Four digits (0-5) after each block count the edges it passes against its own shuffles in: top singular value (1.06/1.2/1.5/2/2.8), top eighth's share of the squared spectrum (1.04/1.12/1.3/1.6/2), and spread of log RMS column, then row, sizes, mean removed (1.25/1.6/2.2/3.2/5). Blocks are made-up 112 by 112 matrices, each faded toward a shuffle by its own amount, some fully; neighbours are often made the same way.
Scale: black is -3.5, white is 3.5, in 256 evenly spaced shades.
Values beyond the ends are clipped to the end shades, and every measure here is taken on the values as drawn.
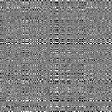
5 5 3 4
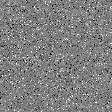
0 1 0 1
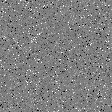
0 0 0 0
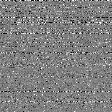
2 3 0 4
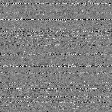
3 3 0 4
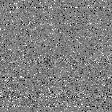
1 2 0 3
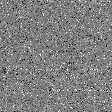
1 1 0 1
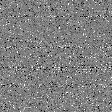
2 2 0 2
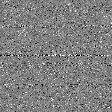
2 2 0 3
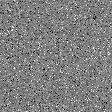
0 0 0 0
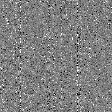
2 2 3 0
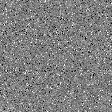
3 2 0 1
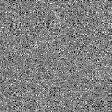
4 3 1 2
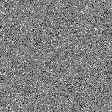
3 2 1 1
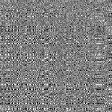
5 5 3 4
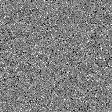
2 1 0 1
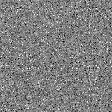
3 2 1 1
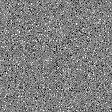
3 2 0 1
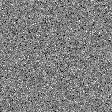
0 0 0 0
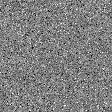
0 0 0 0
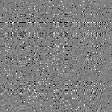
5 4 2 3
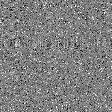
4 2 0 1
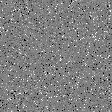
3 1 0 0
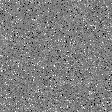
0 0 0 0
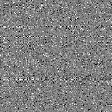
4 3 2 2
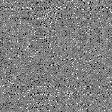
4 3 1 2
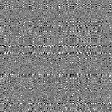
5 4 3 4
